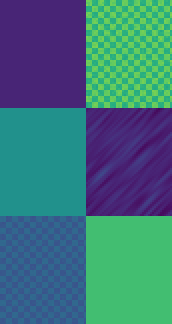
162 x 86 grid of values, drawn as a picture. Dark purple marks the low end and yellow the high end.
The table splits into 3 rows of 2 panels. Panel 1,1: very low, flat. Panel 1,2: high, checkered. Panel 2,1: middling, flat. Panel 2,2: very low, slanting up to the right, faint in contrast. Panel 3,1: low, checkered, faint in contrast. Panel 3,2: high, flat.
